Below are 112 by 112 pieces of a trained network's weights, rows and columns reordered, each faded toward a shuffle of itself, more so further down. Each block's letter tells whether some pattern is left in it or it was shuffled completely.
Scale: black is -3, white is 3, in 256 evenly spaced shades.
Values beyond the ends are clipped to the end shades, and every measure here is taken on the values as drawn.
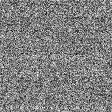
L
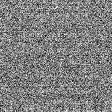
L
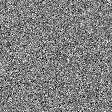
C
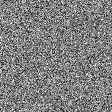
C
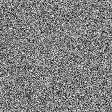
C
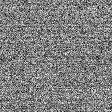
L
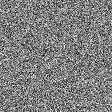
C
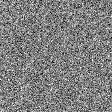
C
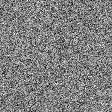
C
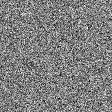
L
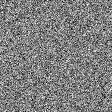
C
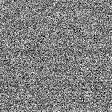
L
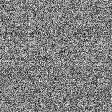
L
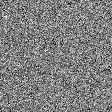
C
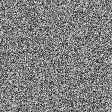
C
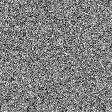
L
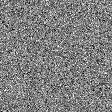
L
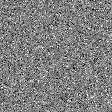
C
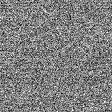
L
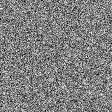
C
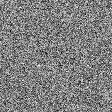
C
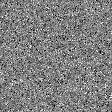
C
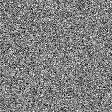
L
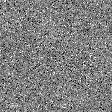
C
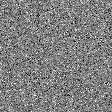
C
